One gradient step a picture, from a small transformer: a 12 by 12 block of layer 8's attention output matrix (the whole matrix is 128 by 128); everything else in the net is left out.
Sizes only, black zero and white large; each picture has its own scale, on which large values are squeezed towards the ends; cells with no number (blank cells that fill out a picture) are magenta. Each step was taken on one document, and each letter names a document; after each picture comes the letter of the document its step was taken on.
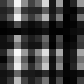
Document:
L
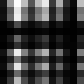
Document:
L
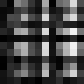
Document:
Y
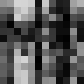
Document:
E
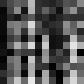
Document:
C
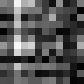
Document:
E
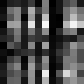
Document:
C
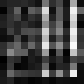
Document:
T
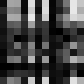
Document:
C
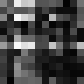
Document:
E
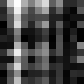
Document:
L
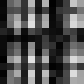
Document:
C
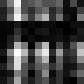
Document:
L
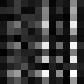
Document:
T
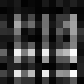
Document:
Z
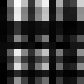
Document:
L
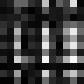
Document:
Y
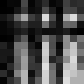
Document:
Y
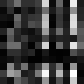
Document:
T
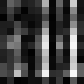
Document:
T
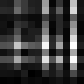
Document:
T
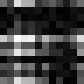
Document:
E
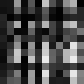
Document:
C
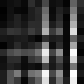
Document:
T
